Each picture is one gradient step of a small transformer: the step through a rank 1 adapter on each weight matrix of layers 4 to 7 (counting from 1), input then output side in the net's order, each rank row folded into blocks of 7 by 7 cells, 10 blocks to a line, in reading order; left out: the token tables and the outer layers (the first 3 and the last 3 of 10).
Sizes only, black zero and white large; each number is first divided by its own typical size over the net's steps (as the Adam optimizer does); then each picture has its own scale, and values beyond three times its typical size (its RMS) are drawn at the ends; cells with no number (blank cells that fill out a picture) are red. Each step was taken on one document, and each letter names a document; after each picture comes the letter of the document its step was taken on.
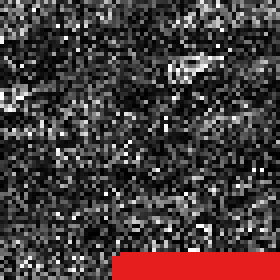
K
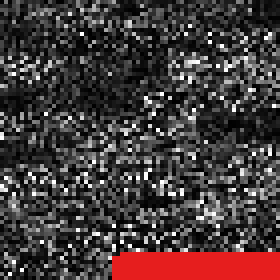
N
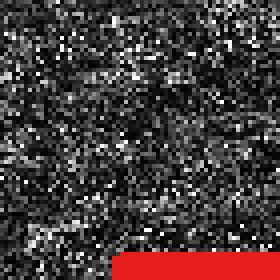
K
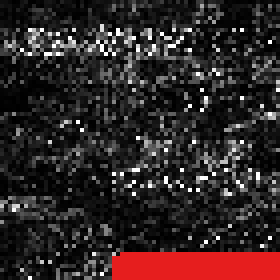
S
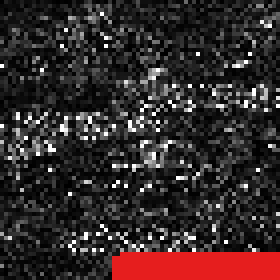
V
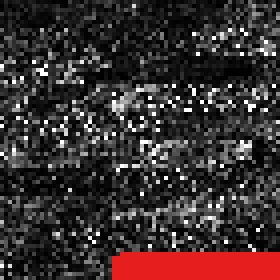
V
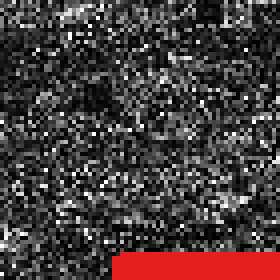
N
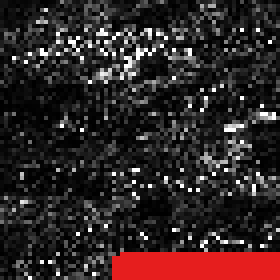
S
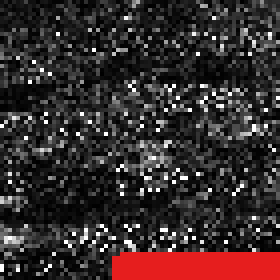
V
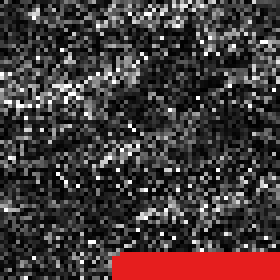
K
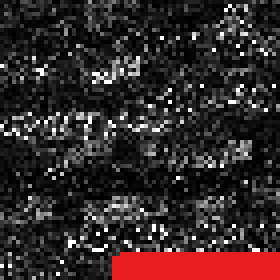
V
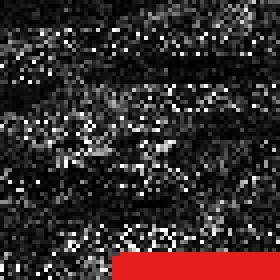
V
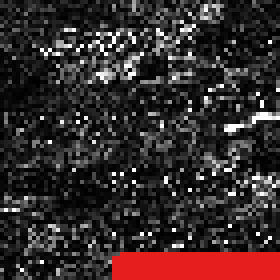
S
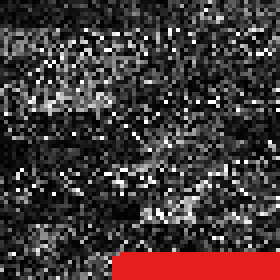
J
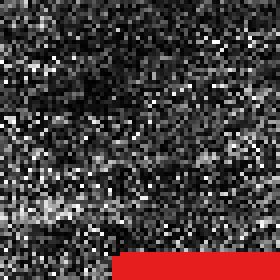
N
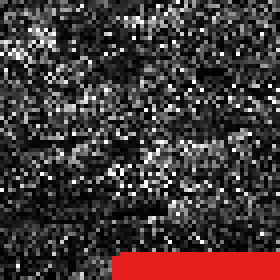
J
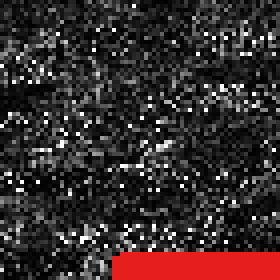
V
